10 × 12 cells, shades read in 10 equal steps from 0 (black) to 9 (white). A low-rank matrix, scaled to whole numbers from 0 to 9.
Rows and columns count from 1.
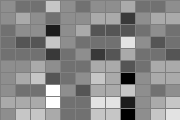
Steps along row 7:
up up down up up up down down up up same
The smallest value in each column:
4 3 3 1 4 3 2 3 0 4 3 3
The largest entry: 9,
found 2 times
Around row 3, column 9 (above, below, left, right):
2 8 3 4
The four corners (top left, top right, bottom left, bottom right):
5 5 5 8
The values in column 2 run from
3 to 7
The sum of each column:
48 50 51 53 45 44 54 54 36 46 51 54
